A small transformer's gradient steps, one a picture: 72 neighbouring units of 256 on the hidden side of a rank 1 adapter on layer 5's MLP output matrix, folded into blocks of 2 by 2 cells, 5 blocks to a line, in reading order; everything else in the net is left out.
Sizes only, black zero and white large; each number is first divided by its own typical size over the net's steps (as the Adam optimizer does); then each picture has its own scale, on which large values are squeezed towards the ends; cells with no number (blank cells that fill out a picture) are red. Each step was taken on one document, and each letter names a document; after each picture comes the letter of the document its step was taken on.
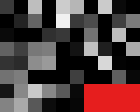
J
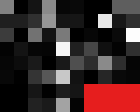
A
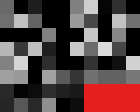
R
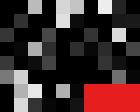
J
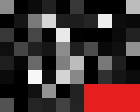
A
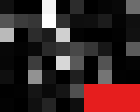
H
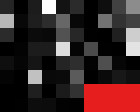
H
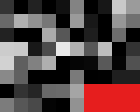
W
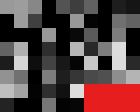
R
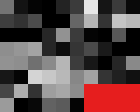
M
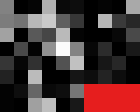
H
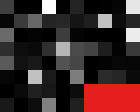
H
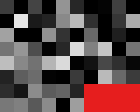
W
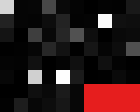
A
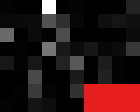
H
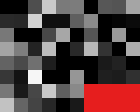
J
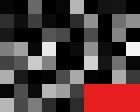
W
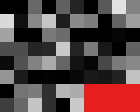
W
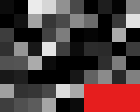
J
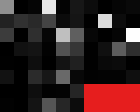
A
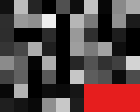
R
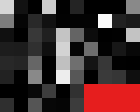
A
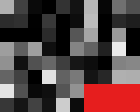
R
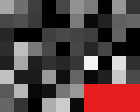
R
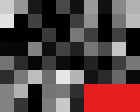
R
